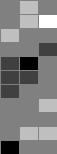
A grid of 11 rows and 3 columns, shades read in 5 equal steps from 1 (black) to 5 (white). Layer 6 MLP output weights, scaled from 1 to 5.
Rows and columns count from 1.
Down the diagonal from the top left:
3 4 3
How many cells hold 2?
5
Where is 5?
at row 2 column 3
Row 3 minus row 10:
1 -1 -1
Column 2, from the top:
4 4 3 3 1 2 3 3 3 4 3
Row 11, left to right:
1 3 3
